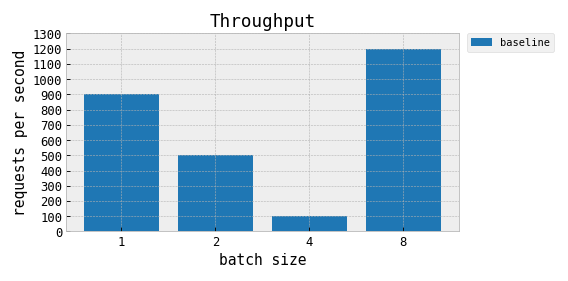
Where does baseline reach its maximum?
8
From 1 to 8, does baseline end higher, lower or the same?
higher
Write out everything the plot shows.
Title: Throughput
x-axis: batch size, ticks 1 2 4 8
y-axis: requests per second, ticks 0 100 200 300 400 500 600 700 800 900 1000 1100 1200 1300
Legend: baseline
Values:
baseline: 900 500 100 1200
